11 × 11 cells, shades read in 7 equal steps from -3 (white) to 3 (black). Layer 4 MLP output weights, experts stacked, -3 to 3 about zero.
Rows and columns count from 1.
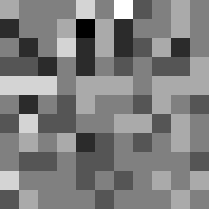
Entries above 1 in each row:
0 3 4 2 0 1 0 1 0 0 0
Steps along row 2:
down same down up down up down same down up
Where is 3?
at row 2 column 5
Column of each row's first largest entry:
8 5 2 3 4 2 1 5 2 5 1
